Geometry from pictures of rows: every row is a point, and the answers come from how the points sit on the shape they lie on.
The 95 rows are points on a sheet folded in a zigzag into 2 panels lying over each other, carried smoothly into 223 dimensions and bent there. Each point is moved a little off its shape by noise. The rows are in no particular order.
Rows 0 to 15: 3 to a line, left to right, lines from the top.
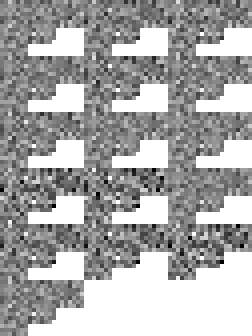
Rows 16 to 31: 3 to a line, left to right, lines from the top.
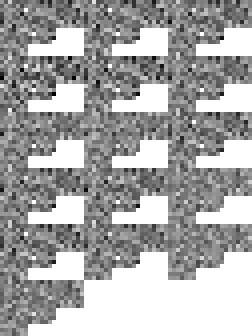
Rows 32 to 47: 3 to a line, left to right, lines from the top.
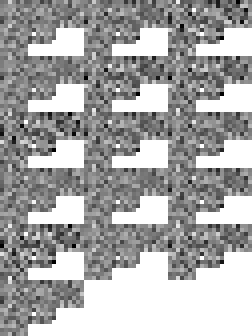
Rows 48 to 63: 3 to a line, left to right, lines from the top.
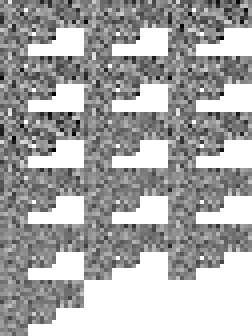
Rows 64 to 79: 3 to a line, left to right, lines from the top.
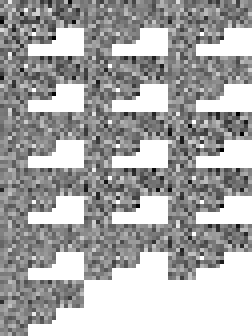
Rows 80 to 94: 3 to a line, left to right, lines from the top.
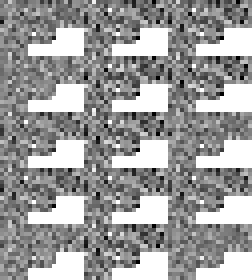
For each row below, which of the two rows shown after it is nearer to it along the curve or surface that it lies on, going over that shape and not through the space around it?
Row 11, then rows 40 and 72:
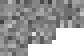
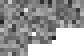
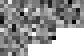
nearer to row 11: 40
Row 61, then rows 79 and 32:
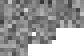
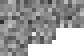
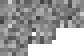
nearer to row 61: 79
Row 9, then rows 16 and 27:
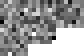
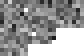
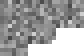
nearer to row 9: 16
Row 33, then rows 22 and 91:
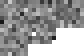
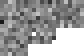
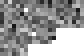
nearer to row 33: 22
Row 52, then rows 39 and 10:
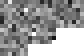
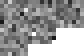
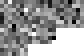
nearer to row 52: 10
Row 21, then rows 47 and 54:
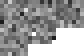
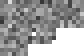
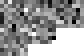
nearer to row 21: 54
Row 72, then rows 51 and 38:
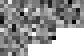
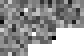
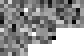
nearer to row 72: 38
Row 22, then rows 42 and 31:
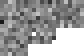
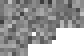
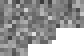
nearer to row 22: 42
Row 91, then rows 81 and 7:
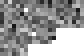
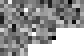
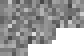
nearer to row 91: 81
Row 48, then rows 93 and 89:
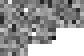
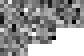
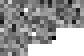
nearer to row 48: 93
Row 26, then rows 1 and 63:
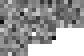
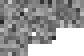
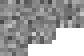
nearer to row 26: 1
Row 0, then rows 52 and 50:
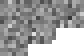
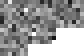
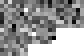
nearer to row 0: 52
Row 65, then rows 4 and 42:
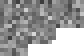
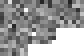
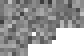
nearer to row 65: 42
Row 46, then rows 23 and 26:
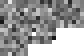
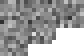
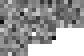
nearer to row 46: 26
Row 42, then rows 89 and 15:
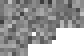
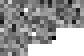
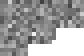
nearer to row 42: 89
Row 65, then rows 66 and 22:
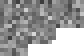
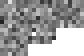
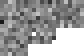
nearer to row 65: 22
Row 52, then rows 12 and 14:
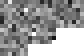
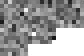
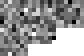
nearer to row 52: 14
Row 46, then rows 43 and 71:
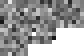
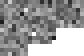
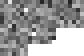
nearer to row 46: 71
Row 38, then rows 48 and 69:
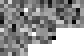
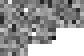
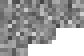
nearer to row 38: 48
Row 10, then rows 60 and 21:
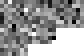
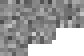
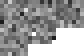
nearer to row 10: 21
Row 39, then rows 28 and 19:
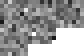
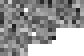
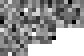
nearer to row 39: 28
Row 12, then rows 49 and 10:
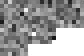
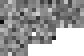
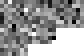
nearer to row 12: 49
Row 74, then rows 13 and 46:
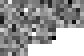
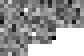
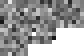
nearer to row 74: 46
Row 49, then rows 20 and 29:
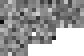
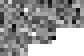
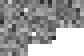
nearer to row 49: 29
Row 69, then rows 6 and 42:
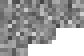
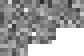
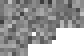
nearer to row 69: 6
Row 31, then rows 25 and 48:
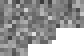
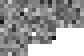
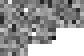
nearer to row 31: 25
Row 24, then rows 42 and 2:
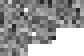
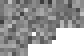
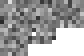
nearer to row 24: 42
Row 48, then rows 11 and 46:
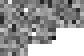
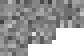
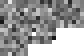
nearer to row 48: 46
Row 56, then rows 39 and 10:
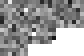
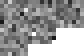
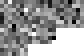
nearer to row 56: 10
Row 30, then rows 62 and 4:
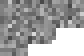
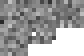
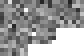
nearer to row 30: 4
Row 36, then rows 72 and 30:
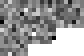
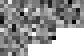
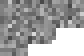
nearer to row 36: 72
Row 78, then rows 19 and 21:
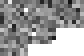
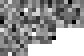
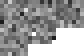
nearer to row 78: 19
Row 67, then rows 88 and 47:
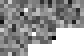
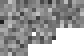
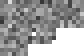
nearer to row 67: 88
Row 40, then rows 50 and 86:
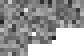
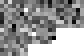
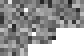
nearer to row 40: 50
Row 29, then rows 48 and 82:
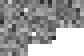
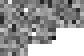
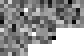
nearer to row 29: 82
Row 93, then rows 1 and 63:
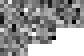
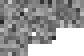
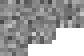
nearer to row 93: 1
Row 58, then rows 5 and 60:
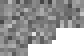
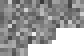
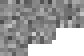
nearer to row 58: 60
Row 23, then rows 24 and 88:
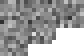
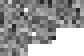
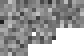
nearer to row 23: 88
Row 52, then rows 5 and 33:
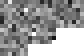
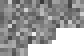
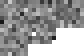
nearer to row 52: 5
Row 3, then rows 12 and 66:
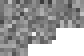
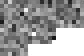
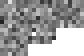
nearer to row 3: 12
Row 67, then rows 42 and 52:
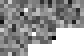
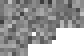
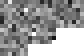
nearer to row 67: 42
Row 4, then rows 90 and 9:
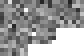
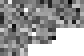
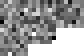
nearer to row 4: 90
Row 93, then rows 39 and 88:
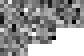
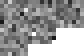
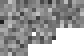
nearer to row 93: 39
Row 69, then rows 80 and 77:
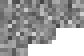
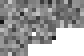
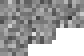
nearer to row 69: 77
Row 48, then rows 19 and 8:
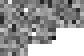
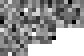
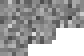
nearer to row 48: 19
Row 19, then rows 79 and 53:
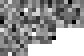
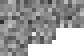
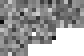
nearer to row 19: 53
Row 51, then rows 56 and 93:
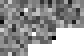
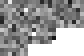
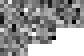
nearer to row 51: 93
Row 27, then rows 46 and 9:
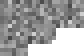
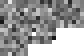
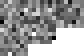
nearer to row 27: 46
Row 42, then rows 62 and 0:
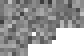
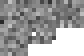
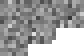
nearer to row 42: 62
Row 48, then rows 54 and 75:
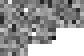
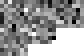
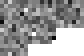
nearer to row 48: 54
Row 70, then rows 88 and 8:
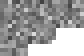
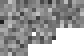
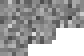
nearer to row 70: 8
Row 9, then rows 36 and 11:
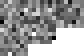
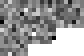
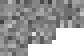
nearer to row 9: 36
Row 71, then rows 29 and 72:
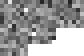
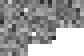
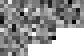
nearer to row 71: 72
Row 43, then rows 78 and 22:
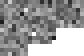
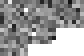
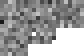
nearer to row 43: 22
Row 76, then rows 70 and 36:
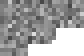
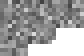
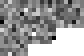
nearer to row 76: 70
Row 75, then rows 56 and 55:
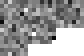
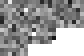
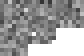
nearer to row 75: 55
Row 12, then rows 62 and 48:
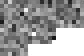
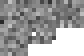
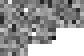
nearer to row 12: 62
